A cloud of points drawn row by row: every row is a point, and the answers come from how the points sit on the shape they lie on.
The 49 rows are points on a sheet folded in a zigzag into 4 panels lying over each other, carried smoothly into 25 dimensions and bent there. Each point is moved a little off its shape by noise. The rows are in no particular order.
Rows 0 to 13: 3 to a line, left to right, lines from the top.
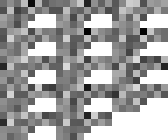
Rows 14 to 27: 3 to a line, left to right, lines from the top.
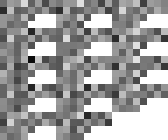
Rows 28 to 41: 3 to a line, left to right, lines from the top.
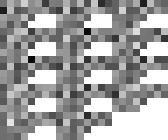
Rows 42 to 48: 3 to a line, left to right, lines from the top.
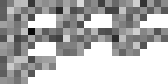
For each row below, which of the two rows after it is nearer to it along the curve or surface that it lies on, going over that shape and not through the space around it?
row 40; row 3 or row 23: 3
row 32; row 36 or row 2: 36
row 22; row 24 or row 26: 26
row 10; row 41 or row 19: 41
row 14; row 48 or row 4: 48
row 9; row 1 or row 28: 28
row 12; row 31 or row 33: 33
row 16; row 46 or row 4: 46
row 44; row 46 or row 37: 37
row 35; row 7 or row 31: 31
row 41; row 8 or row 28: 8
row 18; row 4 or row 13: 13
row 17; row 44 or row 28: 44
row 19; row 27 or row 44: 44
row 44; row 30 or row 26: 30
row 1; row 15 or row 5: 5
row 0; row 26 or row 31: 31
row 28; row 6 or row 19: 6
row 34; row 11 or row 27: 27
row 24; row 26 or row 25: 25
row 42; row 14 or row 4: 14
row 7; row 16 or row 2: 16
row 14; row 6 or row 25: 25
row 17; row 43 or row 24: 24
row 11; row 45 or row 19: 19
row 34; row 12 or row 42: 42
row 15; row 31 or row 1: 31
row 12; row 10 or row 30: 30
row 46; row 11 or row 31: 11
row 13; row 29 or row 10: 29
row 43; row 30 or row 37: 37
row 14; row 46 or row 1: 46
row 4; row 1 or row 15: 1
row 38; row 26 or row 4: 4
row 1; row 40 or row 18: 18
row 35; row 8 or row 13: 13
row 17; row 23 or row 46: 23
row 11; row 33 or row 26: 33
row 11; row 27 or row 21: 21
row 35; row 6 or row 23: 23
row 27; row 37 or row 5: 5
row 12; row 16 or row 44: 16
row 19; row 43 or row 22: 22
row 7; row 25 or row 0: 25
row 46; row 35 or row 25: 25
